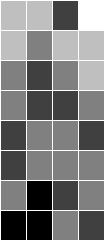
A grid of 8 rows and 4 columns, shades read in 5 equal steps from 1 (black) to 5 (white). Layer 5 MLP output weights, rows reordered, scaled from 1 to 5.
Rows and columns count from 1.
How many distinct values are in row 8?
3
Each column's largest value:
4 4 4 5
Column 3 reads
2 4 3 2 3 3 2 3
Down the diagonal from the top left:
4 3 3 3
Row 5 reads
2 3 3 2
